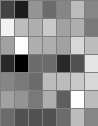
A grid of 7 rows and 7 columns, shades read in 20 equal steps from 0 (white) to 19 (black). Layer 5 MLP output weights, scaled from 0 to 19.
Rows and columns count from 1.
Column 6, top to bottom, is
5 6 3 13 4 0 5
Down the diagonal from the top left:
14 5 6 11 5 0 9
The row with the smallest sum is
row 3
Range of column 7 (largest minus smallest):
8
